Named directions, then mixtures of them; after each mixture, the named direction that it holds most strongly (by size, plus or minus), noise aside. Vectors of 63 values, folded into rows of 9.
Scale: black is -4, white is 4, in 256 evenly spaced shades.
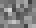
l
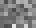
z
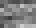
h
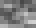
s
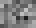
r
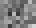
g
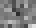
l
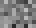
z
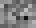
r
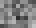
r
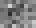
s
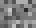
z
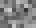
l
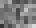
r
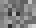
g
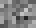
r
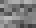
h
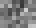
g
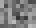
r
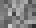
g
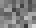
l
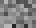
z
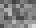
l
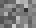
z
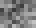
s
